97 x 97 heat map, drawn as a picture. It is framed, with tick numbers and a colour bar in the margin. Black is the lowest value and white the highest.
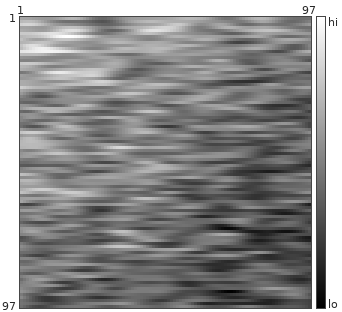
Mirror symmetry: none. Grain: streaks across. Ninth with the highest average: top left. Ninth with the lowest average: bottom right. Slope: up to the top left.
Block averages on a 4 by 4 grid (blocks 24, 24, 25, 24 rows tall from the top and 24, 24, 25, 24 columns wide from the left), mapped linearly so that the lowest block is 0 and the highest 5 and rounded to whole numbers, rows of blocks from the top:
5 4 3 2 / 3 3 2 1 / 3 2 1 0 / 1 1 0 0
